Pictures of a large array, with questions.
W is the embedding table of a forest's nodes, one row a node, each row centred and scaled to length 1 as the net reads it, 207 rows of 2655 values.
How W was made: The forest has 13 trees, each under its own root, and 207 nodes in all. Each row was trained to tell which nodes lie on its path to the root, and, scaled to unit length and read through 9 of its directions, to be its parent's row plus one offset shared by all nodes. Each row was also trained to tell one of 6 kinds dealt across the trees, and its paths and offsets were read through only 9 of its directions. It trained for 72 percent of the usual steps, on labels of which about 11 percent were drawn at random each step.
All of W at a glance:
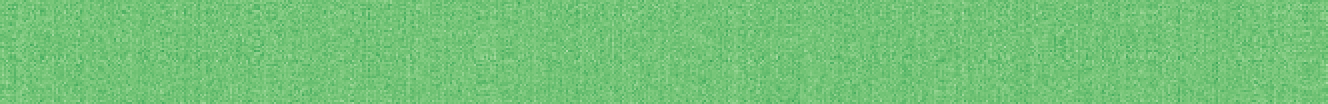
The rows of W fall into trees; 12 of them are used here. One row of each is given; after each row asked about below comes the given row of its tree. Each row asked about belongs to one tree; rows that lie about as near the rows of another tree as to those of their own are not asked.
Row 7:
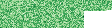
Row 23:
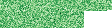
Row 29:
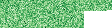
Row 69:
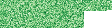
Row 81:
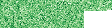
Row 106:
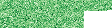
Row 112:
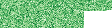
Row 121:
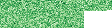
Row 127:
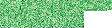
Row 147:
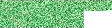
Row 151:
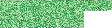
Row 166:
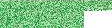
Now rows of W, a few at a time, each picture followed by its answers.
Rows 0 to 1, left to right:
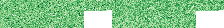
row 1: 112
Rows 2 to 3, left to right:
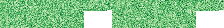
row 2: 23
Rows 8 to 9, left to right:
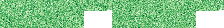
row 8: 166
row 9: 166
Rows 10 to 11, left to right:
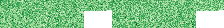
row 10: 121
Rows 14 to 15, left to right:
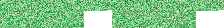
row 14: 166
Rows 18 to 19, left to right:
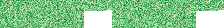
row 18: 29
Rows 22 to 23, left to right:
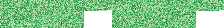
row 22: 112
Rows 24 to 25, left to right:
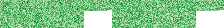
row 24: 127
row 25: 29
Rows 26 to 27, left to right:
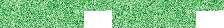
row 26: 112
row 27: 112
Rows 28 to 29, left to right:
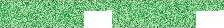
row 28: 112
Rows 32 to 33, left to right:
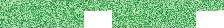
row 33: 166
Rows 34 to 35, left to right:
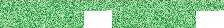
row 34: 29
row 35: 121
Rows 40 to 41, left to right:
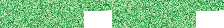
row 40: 106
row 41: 151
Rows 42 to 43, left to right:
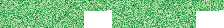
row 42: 69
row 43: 23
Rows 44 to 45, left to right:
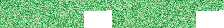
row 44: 121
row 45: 69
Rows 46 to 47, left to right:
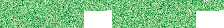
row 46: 147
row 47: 23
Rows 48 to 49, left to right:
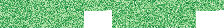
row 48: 29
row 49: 147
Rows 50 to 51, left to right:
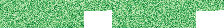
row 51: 166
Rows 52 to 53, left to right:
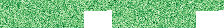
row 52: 81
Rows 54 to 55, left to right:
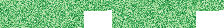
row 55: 23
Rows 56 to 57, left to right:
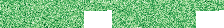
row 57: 106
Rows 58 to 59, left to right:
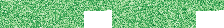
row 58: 7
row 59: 7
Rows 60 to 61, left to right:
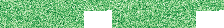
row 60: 166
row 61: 166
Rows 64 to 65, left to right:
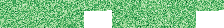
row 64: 121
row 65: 69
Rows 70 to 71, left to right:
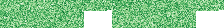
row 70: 69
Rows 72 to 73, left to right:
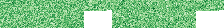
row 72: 121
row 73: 106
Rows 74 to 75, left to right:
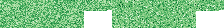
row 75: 106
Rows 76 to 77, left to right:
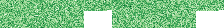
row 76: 106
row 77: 121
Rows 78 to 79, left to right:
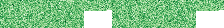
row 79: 29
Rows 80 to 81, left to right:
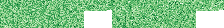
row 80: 81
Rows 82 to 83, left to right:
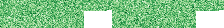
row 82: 69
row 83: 106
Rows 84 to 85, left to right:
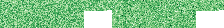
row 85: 81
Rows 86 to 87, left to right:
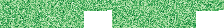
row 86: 127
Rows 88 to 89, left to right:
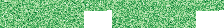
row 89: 106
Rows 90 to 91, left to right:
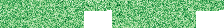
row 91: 151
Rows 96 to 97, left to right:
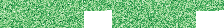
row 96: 81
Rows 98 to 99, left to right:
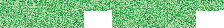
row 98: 23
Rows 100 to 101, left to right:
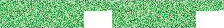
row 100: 166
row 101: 166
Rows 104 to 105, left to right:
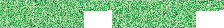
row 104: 23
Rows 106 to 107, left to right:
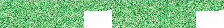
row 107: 69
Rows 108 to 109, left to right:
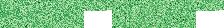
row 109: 81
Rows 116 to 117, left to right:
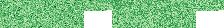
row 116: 112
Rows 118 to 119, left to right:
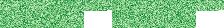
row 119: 69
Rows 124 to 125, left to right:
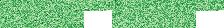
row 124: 121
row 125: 112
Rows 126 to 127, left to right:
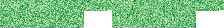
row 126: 69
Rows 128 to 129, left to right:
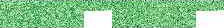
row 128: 7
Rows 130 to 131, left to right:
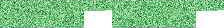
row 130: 29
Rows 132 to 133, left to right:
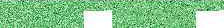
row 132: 106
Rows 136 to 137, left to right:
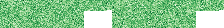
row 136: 7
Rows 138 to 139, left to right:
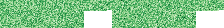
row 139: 29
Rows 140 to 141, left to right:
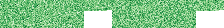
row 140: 112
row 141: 29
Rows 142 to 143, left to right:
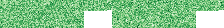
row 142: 147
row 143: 121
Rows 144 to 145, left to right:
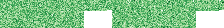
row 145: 69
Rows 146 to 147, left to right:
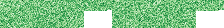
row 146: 151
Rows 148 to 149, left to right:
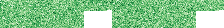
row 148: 7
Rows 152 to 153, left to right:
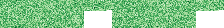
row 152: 121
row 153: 166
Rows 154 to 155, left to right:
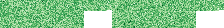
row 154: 112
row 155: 81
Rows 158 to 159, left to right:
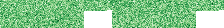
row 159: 121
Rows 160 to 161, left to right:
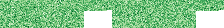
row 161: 151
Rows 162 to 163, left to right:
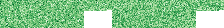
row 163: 166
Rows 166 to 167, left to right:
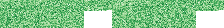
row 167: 7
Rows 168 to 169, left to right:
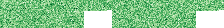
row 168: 147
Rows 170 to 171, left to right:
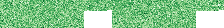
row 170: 106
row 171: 121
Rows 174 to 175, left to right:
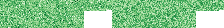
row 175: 151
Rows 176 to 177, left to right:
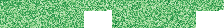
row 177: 69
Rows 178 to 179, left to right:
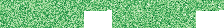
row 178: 69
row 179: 106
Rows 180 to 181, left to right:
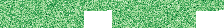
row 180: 23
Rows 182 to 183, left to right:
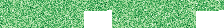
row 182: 106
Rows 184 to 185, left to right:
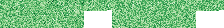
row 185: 106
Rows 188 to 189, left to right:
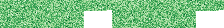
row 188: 166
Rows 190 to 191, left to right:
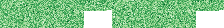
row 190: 112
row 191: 127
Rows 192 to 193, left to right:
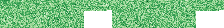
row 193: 106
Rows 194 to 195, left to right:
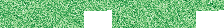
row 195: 121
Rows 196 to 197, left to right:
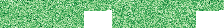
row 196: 112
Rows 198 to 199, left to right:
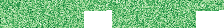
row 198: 81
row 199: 23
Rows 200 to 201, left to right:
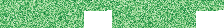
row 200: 69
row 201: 7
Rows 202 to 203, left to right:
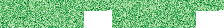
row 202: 69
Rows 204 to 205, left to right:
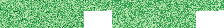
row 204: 166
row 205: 121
